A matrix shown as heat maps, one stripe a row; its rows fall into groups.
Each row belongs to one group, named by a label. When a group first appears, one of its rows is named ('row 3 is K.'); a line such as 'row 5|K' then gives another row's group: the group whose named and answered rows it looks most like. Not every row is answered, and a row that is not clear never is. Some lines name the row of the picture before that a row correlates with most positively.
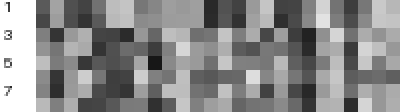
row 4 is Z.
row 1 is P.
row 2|P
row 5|Z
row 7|Z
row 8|Z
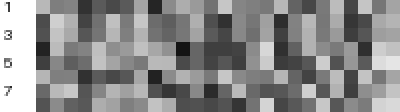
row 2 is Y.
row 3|Y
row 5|P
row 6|Z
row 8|P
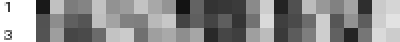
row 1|P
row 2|P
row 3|P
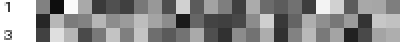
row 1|Z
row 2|P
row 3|Y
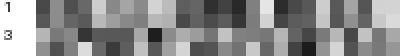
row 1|P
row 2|P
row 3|Z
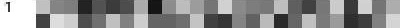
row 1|Z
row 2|Y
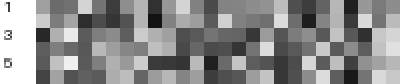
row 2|Z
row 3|Y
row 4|P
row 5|Y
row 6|P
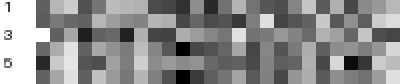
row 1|Y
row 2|P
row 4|Y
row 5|Y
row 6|Y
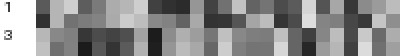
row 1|Y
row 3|Z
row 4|Z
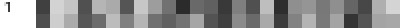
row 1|Y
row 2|Y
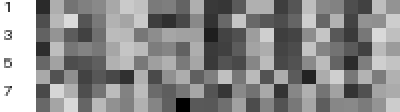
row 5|P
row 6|Z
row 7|Y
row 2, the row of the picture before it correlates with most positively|2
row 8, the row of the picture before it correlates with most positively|1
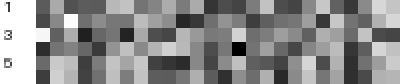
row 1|P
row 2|Y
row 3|Z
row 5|Y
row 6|Y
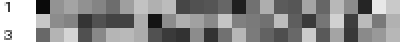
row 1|P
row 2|Z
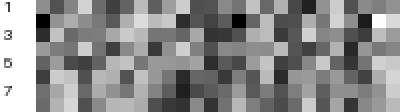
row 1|Z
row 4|Z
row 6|Y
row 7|Y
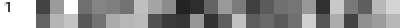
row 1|Y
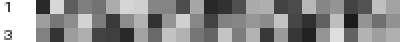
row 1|P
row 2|Z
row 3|Z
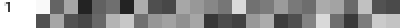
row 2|P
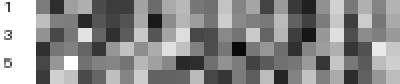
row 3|Z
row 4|P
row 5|Y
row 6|Y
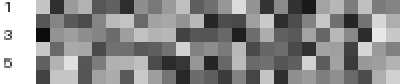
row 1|Z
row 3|P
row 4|Z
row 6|Y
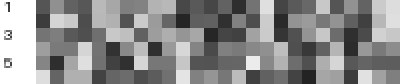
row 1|P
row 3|P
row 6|Z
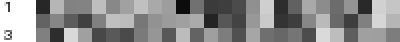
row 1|P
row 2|P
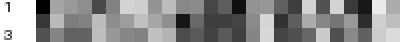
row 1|P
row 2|P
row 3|P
